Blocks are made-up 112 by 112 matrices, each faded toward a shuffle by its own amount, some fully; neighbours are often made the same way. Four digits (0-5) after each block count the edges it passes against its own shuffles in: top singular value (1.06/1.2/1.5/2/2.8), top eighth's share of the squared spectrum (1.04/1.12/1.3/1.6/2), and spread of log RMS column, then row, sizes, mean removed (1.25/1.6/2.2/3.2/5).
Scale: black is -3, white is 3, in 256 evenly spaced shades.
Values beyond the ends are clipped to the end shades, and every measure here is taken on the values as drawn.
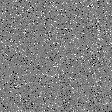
2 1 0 0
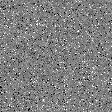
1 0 1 0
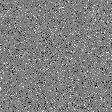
2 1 0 0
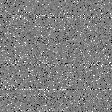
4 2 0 2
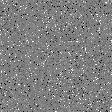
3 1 0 0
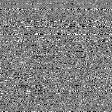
2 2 0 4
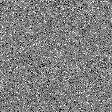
0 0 0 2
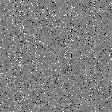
3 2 1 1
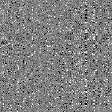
4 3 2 2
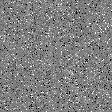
3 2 1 1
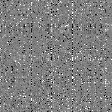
4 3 2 2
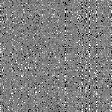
4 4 3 2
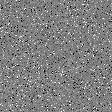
0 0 0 0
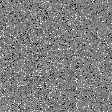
3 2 1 0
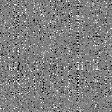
4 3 3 2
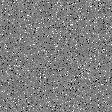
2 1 0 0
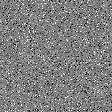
3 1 0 0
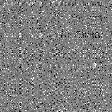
4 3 2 2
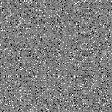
4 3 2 1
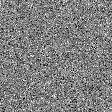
0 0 0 0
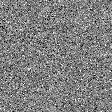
0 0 0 0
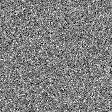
0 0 0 0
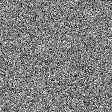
0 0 0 0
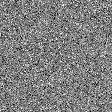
0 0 0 0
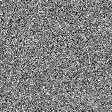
0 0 0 0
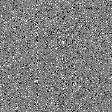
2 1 2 1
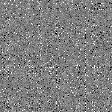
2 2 2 2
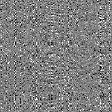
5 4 3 2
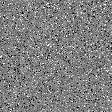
1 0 0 0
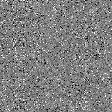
3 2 1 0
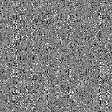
4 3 3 1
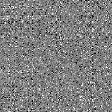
4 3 3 2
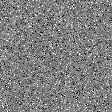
1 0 0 0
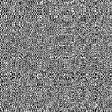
5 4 3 3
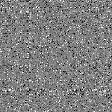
4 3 1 2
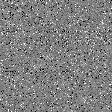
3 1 0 0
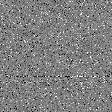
3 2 0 1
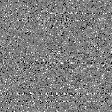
4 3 1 2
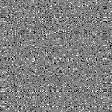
4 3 2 3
